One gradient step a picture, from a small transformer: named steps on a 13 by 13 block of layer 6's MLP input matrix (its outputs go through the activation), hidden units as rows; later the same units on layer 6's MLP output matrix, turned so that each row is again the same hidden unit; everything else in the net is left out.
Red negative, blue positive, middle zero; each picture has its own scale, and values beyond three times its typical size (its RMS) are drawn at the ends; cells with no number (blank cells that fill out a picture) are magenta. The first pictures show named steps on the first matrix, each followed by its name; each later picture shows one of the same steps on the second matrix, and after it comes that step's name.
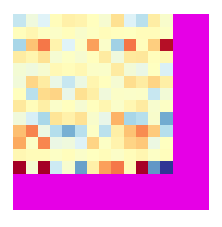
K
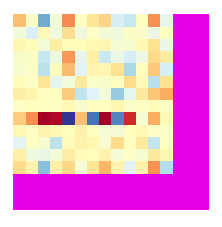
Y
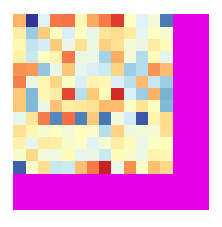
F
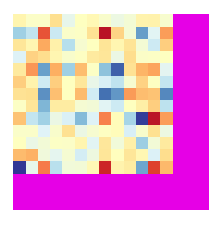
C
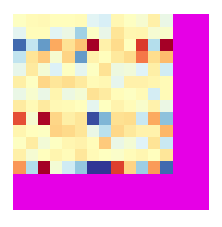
K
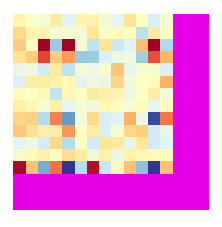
K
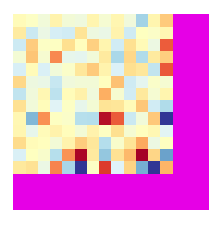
Y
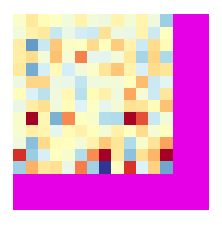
Y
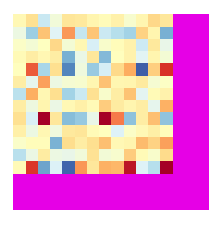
C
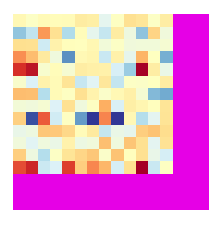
C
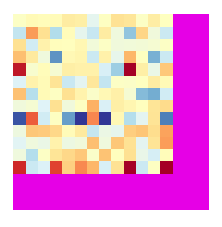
C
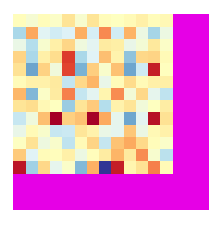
C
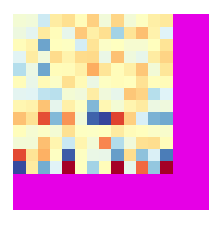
Y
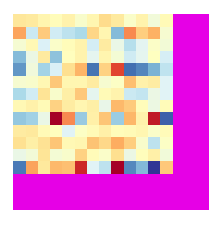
C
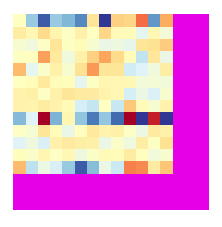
F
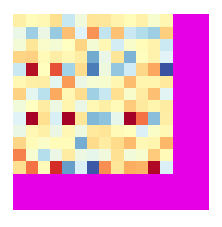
C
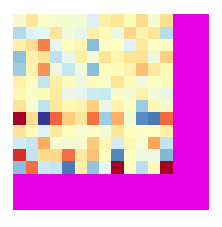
Y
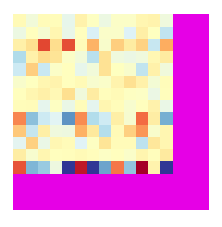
K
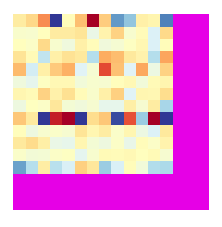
F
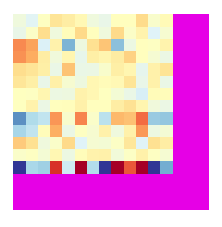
K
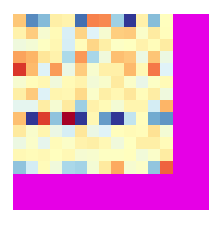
F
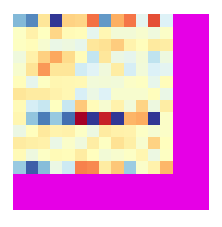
F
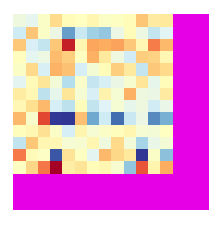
Y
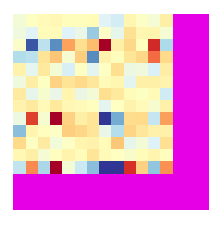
K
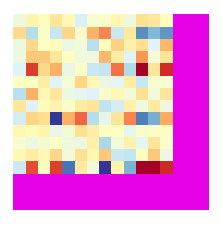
C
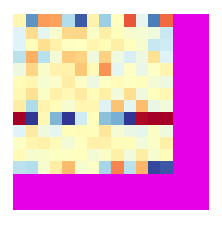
F
